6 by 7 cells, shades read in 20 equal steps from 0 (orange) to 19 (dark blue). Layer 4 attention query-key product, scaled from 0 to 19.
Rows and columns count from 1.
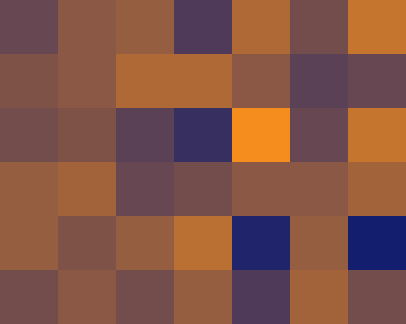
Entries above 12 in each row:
1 1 2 0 2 1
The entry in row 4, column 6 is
9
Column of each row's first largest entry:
4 6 4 3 7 5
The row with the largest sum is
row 5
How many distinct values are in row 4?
5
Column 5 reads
6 9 0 9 18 14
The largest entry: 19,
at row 5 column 7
